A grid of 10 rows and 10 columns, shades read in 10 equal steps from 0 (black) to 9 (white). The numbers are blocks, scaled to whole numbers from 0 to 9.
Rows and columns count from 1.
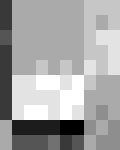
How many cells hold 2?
8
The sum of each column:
29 58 59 61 60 59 59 66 63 66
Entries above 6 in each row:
3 2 3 3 5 7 6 6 0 0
